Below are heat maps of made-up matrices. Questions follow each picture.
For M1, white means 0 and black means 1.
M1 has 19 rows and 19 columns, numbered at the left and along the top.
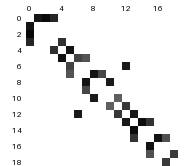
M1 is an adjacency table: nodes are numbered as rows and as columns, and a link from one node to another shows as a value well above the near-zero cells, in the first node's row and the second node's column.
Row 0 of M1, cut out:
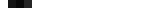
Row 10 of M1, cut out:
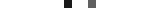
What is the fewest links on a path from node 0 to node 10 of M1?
6
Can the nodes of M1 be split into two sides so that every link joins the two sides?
no
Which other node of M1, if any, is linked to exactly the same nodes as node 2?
node 1
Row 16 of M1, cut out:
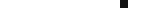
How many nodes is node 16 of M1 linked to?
1
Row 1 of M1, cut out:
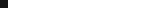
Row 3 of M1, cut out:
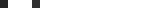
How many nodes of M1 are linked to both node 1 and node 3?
1
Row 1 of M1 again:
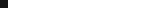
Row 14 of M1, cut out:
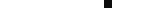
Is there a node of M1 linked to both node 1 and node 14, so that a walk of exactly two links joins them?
no
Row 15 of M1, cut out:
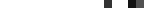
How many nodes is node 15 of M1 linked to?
3
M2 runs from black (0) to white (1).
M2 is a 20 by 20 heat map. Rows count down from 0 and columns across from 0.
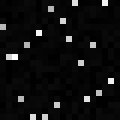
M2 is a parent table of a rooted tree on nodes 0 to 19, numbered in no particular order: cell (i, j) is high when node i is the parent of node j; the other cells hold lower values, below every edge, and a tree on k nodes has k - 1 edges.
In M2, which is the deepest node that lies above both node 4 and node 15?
7
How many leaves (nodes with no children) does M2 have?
6
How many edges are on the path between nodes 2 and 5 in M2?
7
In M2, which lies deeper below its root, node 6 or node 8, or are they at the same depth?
node 8
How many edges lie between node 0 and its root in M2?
3
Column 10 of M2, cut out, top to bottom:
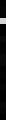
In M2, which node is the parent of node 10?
3
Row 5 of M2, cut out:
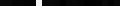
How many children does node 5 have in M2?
1
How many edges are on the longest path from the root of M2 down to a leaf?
7
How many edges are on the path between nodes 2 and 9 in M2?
1
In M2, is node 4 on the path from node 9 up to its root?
yes
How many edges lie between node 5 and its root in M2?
1
